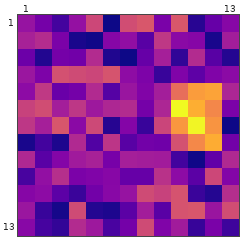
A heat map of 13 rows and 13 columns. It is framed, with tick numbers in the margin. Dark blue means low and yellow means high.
Neither half mirrors the other. The ninth with the highest average is the middle right. In the middle right lies a patch that is higher than the rest. On average the colour sits 30% of the way up the scale.
